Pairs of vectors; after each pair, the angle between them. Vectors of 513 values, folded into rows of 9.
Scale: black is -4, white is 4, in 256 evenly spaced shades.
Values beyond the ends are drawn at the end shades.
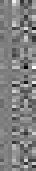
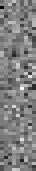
partly aligned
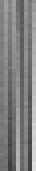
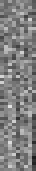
partly opposed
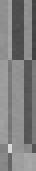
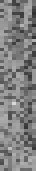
partly aligned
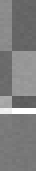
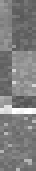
nearly parallel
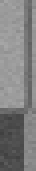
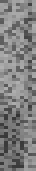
partly aligned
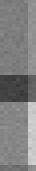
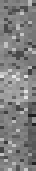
partly opposed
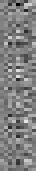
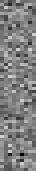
partly aligned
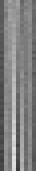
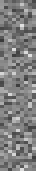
orthogonal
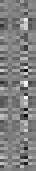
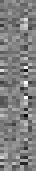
nearly parallel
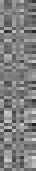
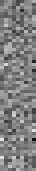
partly opposed
